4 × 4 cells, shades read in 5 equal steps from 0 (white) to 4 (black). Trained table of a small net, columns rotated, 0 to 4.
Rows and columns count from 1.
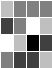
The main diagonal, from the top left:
1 2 4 1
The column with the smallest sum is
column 1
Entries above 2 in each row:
0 1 2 2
